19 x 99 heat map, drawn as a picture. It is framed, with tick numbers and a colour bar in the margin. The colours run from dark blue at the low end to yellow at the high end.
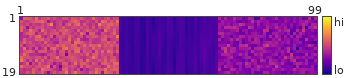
It is made of 1 by 3 panels. Panel 1,1: middling, fine-grained. Panel 1,2: very low, streaked downward, faint in contrast. Panel 1,3: low, fine-grained.
